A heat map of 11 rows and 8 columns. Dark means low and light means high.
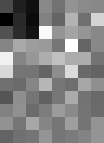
Average level on the scale: 50%. Odd patch: lower, in the top left. Mirror symmetry: none. Ninth with the lowest average: top left.
